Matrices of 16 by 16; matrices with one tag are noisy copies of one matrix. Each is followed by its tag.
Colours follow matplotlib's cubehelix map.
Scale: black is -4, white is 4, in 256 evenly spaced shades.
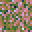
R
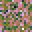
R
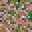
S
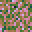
R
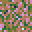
R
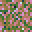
R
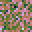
R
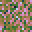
R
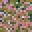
S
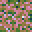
S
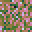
R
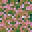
S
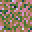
R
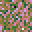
R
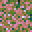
S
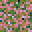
S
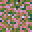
S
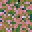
S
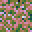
S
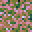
S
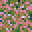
S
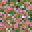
S
